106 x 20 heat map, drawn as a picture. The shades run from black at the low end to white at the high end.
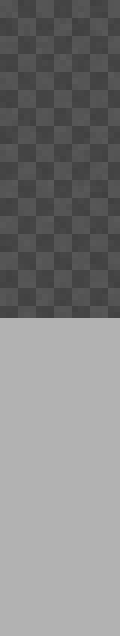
It is made of 2 by 1 panels. Panel 1,1: low, checkered, faint in contrast. Panel 2,1: high, flat.
